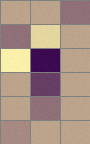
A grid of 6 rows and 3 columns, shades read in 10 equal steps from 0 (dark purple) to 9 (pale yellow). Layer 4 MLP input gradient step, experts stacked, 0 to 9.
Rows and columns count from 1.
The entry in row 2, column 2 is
8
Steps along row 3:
down up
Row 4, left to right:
6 2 6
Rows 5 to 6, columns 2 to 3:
4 6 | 6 6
